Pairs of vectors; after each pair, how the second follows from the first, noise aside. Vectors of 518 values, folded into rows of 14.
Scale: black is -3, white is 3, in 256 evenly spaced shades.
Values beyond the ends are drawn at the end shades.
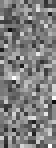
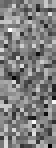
negated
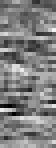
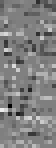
partly zeroed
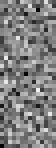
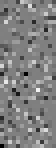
partly zeroed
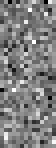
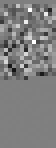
partly zeroed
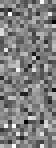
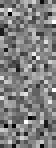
negated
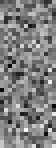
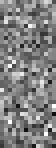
negated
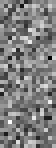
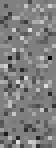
partly zeroed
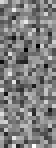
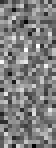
negated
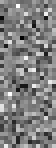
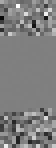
partly zeroed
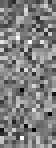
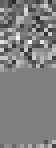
partly zeroed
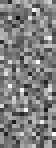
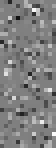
partly zeroed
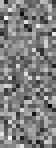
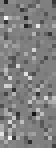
partly zeroed
